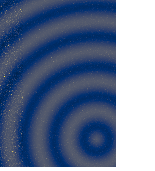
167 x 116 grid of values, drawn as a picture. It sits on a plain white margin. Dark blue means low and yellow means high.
Average level on the scale: 20%. Slope: none. Mirror symmetry: none. Seam: vertical, 20% of the way across, the right part calmer. Odd rows or columns: none. Rings: centred on the bottom right.
